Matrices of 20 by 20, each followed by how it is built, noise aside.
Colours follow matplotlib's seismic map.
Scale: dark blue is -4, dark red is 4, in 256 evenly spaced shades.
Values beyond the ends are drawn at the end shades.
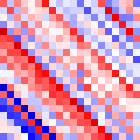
Toeplitz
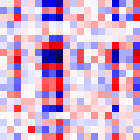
low rank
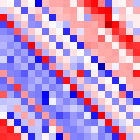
Toeplitz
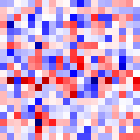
low rank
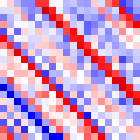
Toeplitz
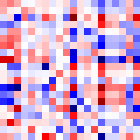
low rank
